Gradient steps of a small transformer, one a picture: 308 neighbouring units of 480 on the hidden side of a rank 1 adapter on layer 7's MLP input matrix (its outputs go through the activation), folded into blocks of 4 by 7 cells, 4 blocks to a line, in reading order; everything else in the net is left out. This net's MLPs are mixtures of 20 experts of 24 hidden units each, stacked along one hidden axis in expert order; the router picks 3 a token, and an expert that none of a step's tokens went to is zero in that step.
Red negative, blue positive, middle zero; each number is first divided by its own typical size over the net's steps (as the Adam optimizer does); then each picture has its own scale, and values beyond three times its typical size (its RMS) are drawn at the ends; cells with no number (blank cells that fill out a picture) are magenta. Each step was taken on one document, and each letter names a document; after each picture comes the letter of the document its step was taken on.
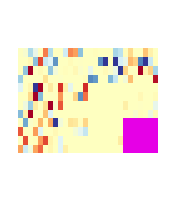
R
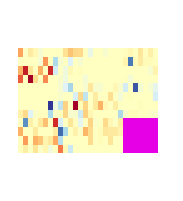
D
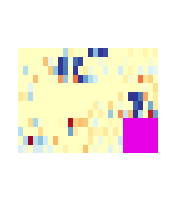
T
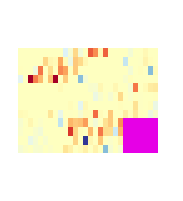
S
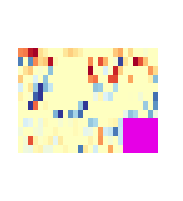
R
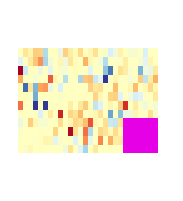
S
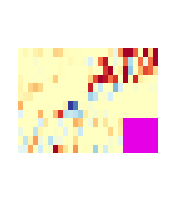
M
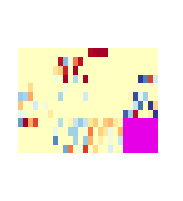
T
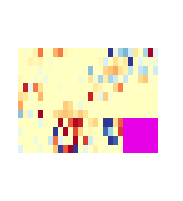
M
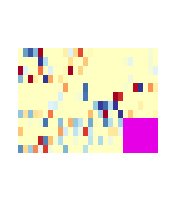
D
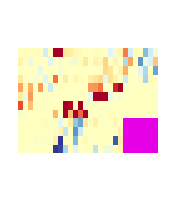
M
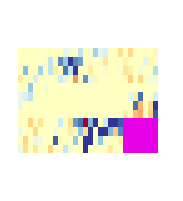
T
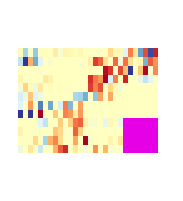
M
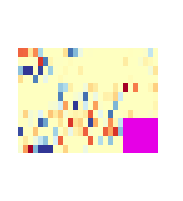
D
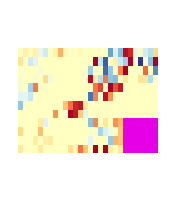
M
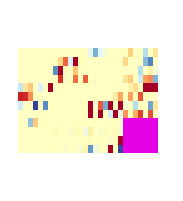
T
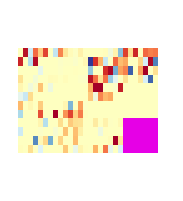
M
